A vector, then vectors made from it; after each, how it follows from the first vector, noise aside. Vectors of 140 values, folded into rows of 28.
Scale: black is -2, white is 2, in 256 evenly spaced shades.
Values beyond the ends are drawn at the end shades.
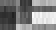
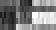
copied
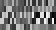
sign-scrambled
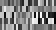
sign-scrambled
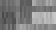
shrunk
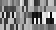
sign-scrambled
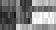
copied
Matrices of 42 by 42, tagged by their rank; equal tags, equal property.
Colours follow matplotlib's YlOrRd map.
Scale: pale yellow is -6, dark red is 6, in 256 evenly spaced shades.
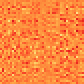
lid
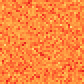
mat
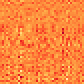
lid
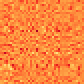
lid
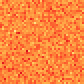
mat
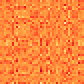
lid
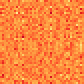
lid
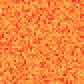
mat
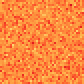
mat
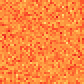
mat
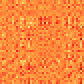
lid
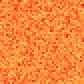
mat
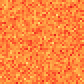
mat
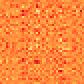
lid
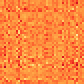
lid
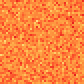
mat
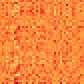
lid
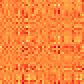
lid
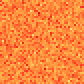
mat
